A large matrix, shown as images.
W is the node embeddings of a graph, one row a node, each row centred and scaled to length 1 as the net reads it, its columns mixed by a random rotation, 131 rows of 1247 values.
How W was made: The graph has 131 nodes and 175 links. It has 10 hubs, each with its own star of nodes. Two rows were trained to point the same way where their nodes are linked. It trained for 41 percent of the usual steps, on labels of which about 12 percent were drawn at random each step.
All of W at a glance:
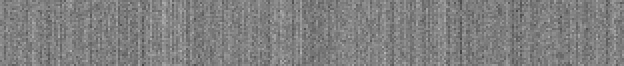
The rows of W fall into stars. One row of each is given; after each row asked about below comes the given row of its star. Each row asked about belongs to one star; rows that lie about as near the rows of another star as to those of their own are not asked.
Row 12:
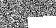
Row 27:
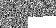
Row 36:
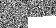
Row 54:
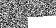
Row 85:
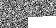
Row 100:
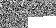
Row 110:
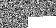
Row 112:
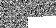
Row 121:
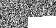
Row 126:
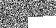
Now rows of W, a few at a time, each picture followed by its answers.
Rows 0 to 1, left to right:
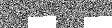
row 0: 112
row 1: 27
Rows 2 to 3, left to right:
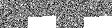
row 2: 27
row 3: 126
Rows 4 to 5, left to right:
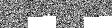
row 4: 12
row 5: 126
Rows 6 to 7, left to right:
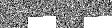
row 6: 110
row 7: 121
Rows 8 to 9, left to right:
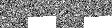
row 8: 85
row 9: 27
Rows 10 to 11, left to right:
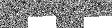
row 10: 112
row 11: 100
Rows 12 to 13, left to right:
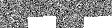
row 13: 27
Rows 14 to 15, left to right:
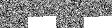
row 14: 100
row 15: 112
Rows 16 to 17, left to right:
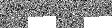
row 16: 100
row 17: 100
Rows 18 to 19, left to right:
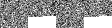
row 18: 121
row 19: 85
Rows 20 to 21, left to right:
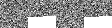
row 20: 54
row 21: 36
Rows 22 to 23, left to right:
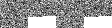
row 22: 54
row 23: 36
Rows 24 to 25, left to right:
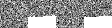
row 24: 112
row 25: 36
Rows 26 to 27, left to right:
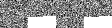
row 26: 85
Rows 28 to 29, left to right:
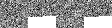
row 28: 36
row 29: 36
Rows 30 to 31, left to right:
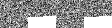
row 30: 126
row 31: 12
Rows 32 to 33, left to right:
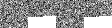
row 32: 126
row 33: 85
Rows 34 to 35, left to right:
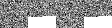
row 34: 112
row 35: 126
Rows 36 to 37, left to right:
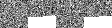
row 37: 110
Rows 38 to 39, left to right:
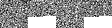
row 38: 85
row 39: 12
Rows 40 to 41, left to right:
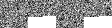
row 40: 12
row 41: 85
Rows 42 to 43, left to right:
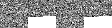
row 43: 110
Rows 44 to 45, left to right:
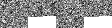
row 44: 36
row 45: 110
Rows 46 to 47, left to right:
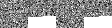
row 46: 110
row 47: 126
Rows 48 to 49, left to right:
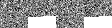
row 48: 110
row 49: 126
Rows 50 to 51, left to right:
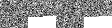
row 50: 100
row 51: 85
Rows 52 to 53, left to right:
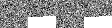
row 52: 112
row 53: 121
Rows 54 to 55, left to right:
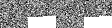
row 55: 121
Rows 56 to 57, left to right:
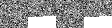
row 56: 110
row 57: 85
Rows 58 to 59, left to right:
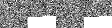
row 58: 12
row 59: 12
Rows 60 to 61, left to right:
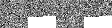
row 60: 12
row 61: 121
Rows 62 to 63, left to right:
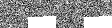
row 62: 126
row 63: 112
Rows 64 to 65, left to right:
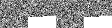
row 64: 36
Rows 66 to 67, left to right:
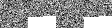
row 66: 85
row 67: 12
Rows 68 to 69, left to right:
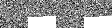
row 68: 54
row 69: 54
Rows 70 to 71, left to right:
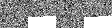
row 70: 126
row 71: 27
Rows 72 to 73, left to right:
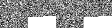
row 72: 121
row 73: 27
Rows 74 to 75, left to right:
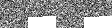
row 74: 54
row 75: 54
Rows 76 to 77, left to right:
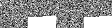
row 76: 27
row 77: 85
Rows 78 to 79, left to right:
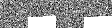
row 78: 112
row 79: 110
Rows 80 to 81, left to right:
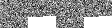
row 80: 112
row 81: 121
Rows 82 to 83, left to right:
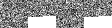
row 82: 85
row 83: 121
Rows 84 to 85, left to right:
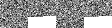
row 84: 54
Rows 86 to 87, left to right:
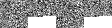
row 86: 12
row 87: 100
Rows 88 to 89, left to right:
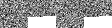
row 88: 27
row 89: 112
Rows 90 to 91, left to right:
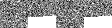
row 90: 112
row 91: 54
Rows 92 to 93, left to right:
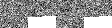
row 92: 126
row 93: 54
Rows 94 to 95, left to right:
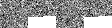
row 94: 100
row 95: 126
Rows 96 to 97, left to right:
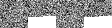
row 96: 85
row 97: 36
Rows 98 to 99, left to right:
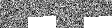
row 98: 27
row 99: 121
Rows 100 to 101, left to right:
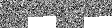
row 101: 110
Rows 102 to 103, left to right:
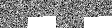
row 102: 85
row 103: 54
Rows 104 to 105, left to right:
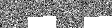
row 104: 12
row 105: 110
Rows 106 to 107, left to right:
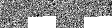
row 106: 85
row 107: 110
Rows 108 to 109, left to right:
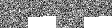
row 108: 12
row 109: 36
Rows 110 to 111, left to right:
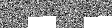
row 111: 12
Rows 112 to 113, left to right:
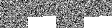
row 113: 126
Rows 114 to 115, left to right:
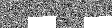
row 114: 110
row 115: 112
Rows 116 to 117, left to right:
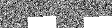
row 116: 126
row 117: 126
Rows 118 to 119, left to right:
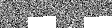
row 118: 100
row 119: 36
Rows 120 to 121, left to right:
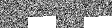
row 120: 54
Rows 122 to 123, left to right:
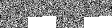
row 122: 121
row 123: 126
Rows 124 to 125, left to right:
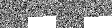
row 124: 100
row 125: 54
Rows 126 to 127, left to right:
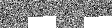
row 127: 36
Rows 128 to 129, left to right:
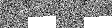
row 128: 85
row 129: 12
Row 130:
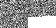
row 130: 110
